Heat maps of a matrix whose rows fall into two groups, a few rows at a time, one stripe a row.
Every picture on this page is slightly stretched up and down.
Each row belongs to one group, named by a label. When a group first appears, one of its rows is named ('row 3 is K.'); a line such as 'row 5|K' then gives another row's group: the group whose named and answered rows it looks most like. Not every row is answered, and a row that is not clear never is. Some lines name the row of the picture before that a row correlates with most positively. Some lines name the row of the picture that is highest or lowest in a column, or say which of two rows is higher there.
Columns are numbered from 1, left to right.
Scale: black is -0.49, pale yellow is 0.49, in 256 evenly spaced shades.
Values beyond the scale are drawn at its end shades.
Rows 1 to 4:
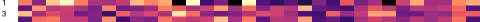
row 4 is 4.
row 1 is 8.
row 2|4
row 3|8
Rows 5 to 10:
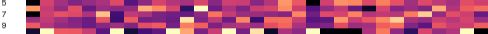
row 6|8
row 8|8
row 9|8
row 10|4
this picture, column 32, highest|10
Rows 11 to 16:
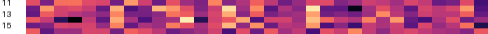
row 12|4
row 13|4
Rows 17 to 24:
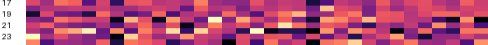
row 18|8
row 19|8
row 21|8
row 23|8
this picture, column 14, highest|20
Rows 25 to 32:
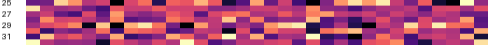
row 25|8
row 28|4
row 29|8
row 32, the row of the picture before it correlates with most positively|23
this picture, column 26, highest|25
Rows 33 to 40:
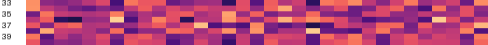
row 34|8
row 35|4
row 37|8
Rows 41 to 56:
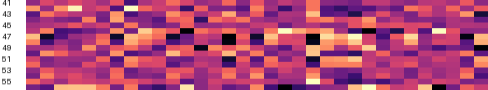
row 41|4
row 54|4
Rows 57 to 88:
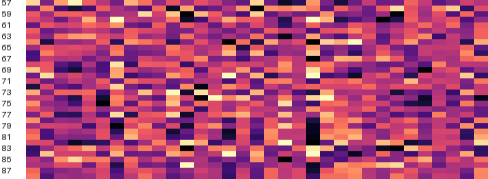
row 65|4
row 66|4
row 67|8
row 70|4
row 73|8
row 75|8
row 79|8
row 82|8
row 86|8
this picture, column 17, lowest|58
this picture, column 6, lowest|75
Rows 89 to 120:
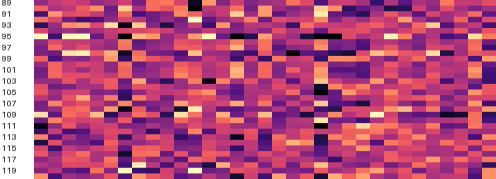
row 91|4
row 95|8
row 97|4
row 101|4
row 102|4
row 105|8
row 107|4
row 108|8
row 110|4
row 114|8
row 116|8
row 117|8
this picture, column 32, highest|95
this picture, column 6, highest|93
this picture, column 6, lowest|109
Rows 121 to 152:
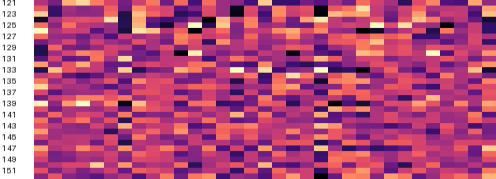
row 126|8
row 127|8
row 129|8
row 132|8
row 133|4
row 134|8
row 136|8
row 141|4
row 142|8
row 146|8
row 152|8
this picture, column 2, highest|133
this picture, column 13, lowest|124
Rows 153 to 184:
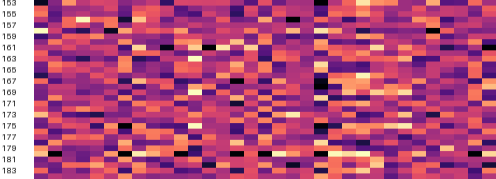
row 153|8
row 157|8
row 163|8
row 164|4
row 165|4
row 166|8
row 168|8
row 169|8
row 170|4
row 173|8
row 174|4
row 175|8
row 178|4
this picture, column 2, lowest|180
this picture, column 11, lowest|180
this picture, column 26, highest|175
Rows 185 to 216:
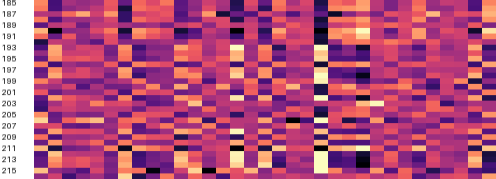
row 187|8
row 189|8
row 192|8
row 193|4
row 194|4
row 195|4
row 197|4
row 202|4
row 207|8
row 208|4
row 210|4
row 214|4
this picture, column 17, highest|214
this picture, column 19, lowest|206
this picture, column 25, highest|203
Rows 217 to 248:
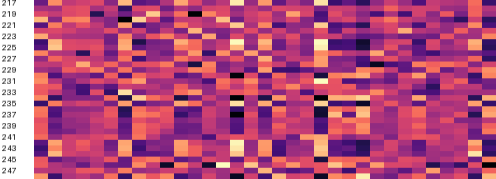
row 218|8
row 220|8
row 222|8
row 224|4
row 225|4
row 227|4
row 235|4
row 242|4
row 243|4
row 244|4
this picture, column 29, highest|247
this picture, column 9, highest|219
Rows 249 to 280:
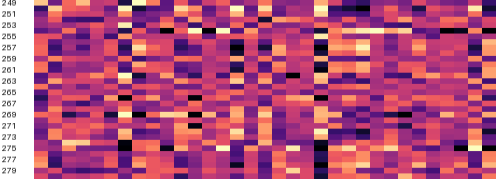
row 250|4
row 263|4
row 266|8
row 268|4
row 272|4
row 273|4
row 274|8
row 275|8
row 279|8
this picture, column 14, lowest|262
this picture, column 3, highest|274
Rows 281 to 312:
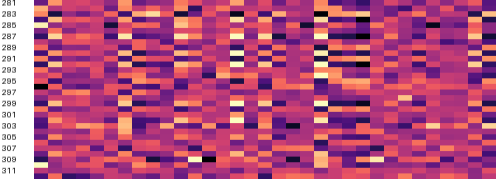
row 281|4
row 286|4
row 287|4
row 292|4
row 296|8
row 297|8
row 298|4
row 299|4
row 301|4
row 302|4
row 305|4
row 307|8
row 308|4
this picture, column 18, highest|283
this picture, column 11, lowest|283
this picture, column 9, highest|283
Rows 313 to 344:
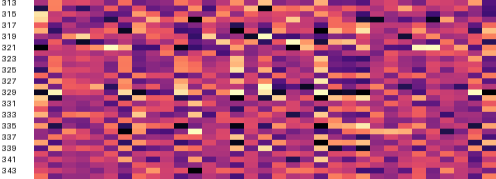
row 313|4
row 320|8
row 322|8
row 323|4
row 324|4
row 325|4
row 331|8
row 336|8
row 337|4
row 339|4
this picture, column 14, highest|320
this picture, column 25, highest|336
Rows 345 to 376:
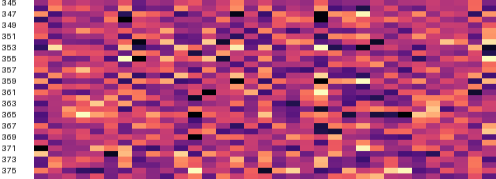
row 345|4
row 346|4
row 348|8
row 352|8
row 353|4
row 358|4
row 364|8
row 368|8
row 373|4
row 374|4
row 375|8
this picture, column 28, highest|365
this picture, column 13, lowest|361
